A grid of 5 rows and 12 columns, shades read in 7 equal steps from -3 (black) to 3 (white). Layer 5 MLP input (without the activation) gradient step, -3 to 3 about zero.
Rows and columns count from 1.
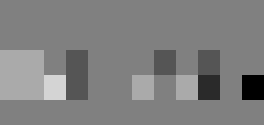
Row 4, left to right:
1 1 2 -1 0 0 1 0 1 -2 0 -3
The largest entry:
2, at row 4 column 3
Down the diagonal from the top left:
0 0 0 -1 0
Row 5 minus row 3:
-1 -1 0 1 0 0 0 1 0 1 0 0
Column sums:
2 2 2 -2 0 0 1 -1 1 -3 0 -3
